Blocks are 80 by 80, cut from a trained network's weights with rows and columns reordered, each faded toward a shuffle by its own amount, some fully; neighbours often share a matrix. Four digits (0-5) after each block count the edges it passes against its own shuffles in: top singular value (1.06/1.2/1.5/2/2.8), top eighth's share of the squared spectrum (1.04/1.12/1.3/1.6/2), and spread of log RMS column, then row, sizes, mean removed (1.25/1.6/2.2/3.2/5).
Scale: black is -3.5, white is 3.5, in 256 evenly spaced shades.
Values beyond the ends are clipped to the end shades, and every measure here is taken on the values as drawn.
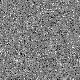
2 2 0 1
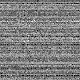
5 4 2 3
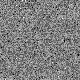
0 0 0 0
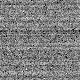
3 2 0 1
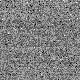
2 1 0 0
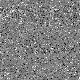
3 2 0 1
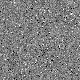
0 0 0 0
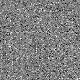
3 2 0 1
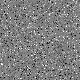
0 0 0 0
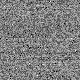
2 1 0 0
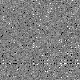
3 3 1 2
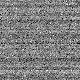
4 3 1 1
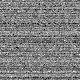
4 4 1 2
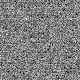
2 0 0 0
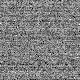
3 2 0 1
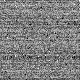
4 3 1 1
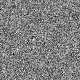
0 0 0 0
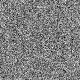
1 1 0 0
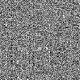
3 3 1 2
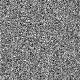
2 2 0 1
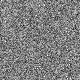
0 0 0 0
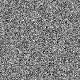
2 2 0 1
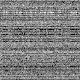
5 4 1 3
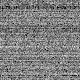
4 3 0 2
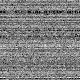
5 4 1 3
